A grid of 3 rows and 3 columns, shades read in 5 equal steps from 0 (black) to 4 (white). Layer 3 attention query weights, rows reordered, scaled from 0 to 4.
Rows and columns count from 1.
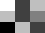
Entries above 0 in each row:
3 3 2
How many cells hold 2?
1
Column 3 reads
3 2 1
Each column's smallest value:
0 1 1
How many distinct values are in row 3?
3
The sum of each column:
7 5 6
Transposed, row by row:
4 3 0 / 1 1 3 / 3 2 1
